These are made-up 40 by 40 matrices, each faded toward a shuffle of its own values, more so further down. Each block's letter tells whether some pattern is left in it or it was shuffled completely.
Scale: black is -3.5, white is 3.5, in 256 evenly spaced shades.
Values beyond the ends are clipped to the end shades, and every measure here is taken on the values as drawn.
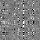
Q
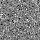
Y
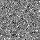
Y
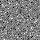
Y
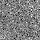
Y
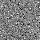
Y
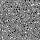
Y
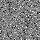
Y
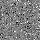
Y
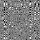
Q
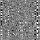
Q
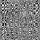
Q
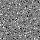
Y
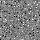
Y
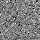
Y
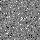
Y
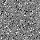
Y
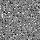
Y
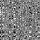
Q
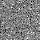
Y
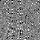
Q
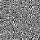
Q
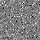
Y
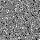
Y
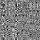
Q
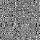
Q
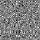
Q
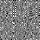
Q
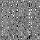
Q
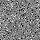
Y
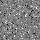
Y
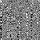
Q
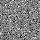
Y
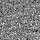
Y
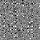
Q
